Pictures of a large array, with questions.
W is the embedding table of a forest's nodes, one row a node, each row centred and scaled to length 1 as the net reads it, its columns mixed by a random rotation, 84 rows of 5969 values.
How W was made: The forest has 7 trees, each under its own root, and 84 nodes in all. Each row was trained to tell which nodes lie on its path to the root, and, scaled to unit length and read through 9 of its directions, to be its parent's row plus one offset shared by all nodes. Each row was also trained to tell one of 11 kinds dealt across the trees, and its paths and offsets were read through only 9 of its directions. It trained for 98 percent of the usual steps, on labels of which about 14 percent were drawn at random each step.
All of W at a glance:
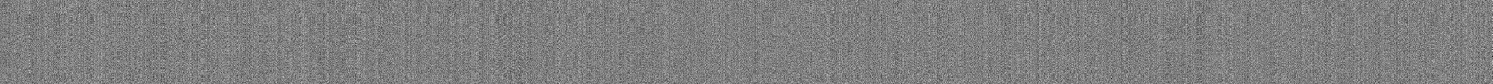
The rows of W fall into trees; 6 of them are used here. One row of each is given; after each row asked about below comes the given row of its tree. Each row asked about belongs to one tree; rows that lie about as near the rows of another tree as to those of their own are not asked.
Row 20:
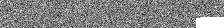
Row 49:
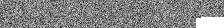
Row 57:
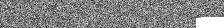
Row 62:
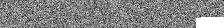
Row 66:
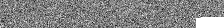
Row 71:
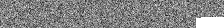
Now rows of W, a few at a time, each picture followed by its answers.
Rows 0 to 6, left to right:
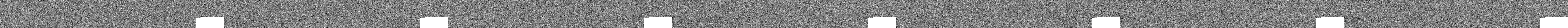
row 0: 66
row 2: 71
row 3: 62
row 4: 57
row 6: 62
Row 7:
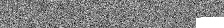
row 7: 66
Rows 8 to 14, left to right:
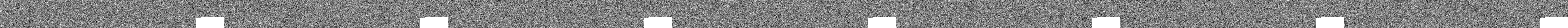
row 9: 66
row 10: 20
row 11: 66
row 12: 66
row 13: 62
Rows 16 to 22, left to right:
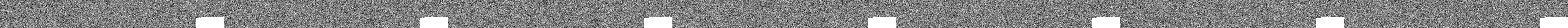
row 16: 57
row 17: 20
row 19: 20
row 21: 49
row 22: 20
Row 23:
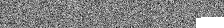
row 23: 49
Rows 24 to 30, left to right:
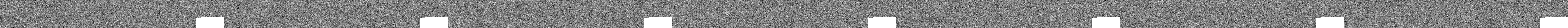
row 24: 62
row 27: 71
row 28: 49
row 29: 62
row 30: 20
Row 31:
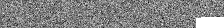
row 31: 62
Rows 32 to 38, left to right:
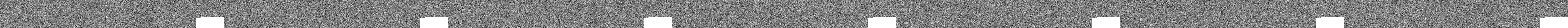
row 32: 20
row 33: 49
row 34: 20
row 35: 66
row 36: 66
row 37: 62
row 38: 20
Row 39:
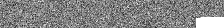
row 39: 20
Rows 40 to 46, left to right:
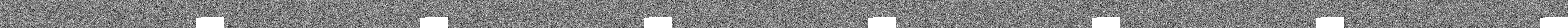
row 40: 66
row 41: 66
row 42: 62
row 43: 49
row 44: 66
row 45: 49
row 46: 57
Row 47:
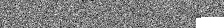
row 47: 57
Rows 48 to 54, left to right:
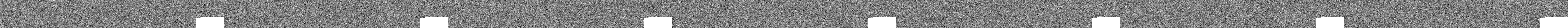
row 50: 20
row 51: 57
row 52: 62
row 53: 49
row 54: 62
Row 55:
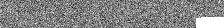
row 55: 71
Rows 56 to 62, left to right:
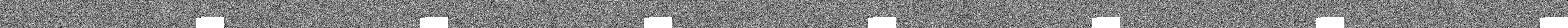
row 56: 49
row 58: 62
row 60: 66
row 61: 71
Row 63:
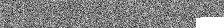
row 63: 66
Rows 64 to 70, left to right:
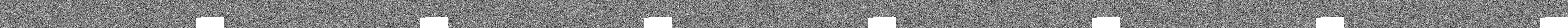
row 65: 62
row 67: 49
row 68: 49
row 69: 20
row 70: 66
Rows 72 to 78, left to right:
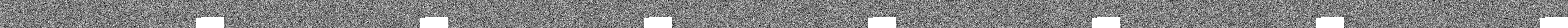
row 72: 66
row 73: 62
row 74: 49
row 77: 20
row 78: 62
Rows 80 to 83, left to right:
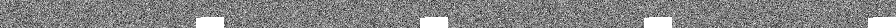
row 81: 49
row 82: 62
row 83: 66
